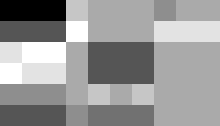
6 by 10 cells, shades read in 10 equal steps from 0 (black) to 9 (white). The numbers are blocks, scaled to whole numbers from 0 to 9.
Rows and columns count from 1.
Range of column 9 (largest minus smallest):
2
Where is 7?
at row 1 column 4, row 5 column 5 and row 5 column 7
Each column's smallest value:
0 0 0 5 3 3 3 5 6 6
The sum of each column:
28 28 28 39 29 28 29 37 38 38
